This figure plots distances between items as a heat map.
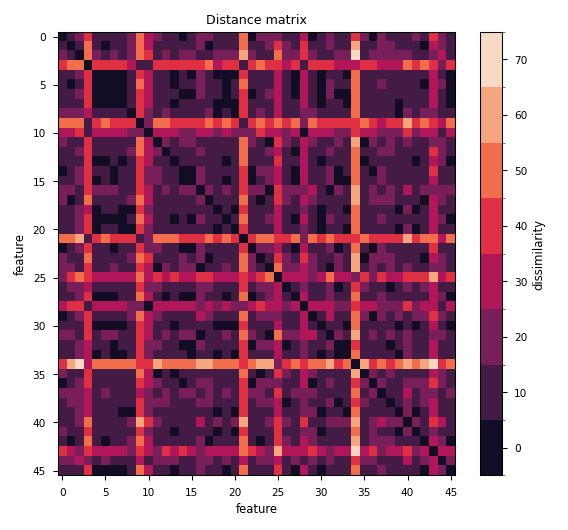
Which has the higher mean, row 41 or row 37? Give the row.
37
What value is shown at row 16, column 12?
20
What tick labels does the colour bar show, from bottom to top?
0, 10, 20, 30, 40, 50, 60, 70
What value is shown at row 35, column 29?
20
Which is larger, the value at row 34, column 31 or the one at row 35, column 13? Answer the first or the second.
the first
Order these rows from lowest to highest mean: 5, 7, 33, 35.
7, 33, 5, 35
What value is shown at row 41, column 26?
10
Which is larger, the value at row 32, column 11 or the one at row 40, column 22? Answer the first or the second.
the first
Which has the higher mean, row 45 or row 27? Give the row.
27
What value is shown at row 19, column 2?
20
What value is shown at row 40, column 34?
60
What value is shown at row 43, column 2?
20
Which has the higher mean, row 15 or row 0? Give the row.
0
